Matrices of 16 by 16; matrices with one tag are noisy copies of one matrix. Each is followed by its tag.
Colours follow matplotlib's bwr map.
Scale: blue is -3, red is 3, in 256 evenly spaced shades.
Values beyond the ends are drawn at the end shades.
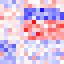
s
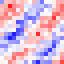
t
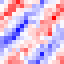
t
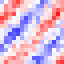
t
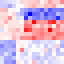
s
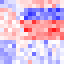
s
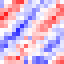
t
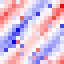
t
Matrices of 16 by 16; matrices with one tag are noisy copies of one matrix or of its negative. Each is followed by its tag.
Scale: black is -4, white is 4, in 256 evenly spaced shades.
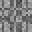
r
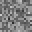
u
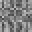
r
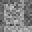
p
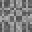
r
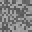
u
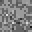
u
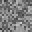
u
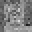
p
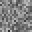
u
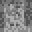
p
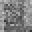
p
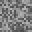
u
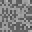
u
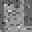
p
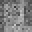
p
